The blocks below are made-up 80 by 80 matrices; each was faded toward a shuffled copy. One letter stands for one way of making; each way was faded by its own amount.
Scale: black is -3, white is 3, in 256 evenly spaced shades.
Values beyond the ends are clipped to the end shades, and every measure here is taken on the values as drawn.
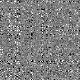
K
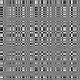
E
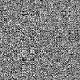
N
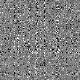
K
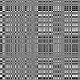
E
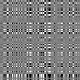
E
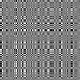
E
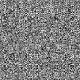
N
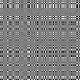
E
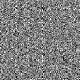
N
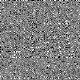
K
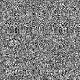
N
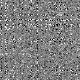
K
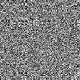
N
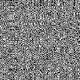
N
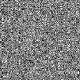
N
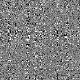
K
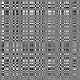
E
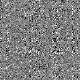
K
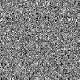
N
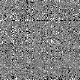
K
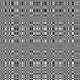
E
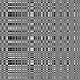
E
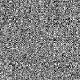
N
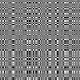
E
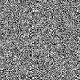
N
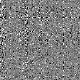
K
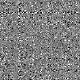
K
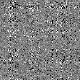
K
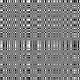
E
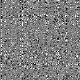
K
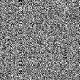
N
